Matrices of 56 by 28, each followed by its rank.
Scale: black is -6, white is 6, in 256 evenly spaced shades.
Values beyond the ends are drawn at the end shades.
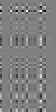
one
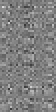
five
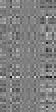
two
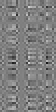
two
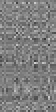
five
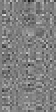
five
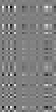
one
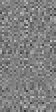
five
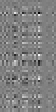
two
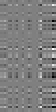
one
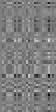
two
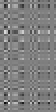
one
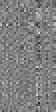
five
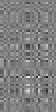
two
